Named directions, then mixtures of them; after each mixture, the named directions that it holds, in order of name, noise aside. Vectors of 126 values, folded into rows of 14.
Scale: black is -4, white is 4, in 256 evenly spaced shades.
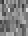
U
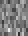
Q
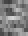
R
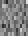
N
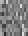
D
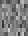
N, Q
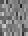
D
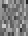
N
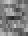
R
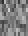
Q, U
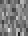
Q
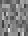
N, Q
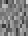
N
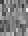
U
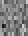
D, N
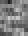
Q, R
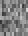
D, U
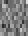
N
